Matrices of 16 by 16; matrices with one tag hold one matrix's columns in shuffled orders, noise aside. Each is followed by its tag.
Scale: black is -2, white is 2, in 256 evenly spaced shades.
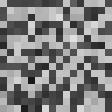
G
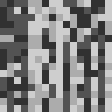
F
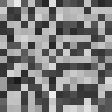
G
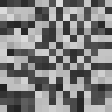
G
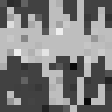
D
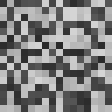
G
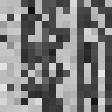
F
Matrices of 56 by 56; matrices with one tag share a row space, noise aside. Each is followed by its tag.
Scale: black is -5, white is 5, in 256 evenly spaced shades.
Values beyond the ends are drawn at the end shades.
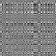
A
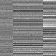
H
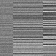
H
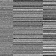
H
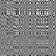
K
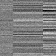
H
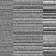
H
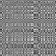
A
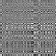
A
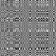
K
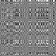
K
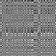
A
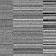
H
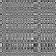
A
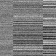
H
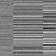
H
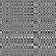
A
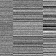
H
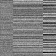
H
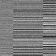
H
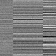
H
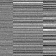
H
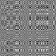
K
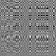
K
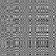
K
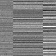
H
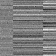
H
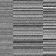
H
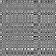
A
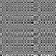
A
